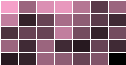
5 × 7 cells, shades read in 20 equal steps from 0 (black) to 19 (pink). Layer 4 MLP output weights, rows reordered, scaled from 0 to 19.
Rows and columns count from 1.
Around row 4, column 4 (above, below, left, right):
15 11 12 3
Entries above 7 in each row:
6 4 5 3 4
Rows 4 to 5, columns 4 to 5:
5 3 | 11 8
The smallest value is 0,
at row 5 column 7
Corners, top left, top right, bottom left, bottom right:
19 12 3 0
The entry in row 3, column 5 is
9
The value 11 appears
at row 2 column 5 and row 5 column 4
